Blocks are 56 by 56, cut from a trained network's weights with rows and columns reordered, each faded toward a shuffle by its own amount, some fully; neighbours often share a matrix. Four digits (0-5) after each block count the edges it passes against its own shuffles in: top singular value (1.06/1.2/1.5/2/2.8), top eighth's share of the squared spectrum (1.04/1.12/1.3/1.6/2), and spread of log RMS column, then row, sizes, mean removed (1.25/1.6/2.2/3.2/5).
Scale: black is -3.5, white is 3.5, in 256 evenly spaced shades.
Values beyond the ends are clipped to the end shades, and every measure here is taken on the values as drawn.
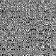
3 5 2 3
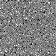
1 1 0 1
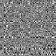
3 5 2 3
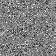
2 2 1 1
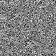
2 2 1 0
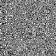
3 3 1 2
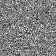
0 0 0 0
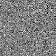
3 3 1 2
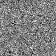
1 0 0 0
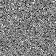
0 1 0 0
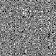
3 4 2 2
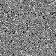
0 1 0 0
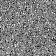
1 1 0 0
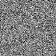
2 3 0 1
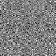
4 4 2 3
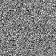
2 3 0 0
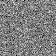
1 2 0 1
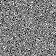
0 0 0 0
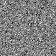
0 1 0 0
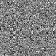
3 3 1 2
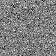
0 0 0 0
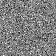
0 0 0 0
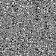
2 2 0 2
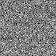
2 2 0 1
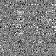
3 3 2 2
